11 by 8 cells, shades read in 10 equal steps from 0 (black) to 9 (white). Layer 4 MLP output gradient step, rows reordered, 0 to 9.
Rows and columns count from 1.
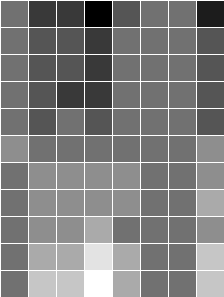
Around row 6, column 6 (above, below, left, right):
4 4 4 4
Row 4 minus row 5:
0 0 -2 -1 0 0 0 0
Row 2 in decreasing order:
4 4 4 4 3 3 3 2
